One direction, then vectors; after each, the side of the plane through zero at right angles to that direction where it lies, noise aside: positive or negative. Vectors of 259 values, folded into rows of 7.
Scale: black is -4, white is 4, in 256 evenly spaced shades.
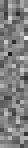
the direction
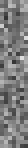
positive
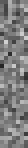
positive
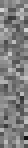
negative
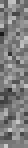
positive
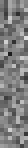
positive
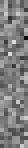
negative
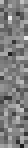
positive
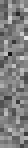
positive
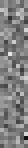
negative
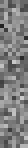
negative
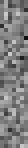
negative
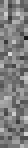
negative
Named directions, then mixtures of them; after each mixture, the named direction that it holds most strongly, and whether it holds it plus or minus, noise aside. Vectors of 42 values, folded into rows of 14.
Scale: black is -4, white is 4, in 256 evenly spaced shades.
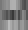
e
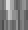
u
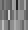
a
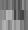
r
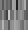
a, plus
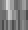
u, plus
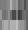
e, plus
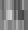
r, plus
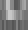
u, plus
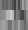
r, plus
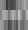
e, minus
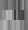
r, plus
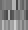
a, plus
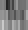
u, minus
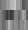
e, plus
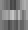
e, minus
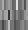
a, minus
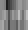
u, minus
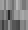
r, minus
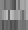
e, minus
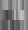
r, minus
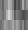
r, plus
